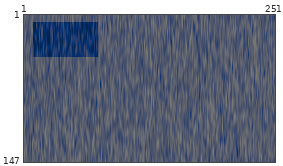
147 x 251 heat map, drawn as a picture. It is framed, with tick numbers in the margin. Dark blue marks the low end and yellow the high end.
Odd patch: lower, in the top left. Average level on the scale: 30%. Grain: streaks running down. Ninth with the lowest average: top left. Mirror symmetry: none.
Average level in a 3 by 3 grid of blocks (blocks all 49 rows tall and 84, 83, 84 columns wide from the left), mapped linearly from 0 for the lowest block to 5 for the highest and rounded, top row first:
0 5 5
5 5 5
5 5 5
